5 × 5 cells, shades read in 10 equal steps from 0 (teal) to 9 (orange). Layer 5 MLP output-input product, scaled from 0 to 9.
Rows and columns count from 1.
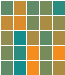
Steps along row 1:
up down up down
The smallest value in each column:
3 0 3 3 1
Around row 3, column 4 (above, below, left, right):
6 4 6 6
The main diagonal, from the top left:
3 8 6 4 6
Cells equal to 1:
2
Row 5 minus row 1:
0 -7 6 0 5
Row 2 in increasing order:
4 5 6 7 8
